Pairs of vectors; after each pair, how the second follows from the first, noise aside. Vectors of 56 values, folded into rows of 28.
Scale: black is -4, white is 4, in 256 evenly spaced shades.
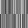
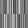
wrapped around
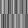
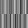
wrapped around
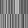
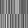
copied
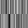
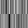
copied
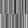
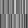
negated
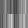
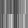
copied
